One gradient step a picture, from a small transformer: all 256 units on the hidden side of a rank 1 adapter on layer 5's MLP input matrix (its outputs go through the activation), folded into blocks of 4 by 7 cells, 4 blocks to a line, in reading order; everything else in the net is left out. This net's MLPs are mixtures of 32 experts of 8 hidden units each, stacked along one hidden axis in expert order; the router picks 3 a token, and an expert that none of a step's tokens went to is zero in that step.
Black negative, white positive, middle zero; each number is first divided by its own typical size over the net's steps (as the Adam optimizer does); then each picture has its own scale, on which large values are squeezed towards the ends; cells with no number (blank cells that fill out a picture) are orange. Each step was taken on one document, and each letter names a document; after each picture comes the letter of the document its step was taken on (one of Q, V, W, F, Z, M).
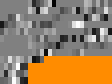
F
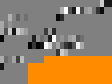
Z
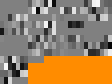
F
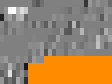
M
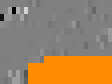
M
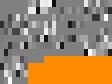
F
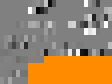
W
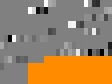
W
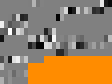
Z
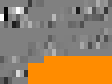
M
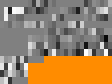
M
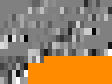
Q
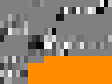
Z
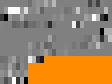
M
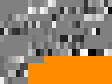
F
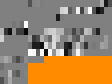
Z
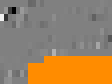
M
